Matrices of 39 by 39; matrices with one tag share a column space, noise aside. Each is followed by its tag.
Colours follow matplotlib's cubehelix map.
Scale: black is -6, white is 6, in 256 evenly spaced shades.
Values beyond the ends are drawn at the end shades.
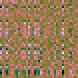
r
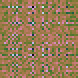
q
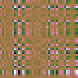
r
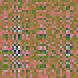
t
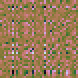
r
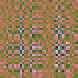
t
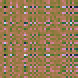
q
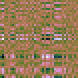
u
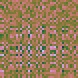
t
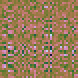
t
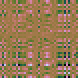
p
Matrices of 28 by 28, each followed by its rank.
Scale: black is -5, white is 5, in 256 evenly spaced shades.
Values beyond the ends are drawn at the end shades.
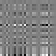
one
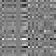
two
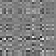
two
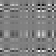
one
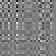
two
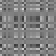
one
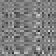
two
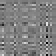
two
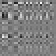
two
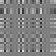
one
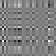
one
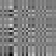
one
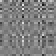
two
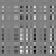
one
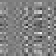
two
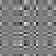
one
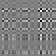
one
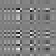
one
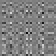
two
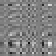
two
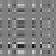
one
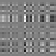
one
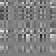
two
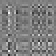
two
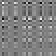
one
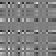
one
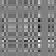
one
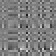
two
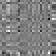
two
